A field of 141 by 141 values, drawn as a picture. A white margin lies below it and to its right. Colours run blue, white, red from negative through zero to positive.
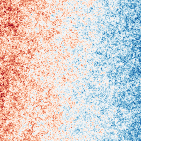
The field climbs toward the left. No regular stripes run through it. No single row or column stands out from its neighbours.
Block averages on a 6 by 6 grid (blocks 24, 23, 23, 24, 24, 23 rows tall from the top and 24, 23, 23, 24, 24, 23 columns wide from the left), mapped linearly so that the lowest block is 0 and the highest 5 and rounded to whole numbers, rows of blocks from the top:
5 4 3 2 1 0 / 5 4 3 2 1 0 / 5 4 3 2 1 0 / 5 4 3 2 1 0 / 5 4 3 2 1 0 / 4 4 3 2 1 0
